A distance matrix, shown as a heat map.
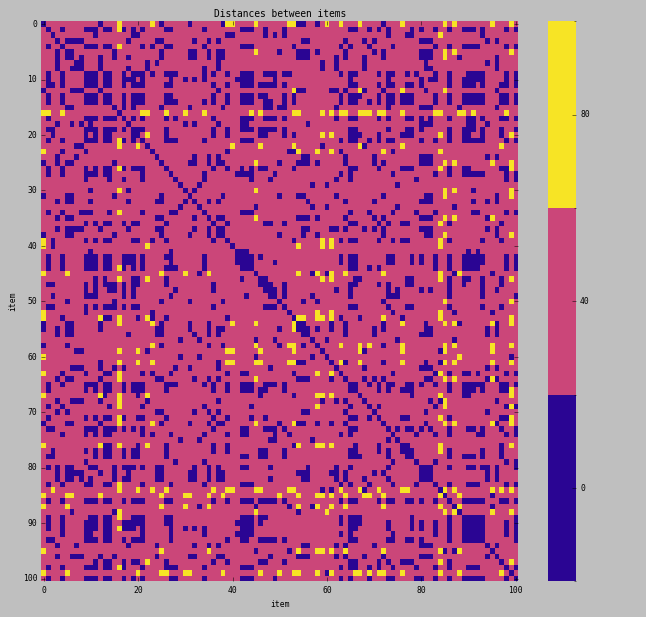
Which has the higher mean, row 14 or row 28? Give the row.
28
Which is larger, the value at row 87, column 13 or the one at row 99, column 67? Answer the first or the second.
the second
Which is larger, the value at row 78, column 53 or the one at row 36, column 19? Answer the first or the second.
the first
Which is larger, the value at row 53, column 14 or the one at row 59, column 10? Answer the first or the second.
the second
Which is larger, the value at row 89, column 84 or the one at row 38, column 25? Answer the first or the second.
the first
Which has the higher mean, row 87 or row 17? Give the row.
87
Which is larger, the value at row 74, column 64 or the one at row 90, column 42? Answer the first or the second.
the first
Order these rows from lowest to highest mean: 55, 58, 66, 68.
66, 55, 68, 58
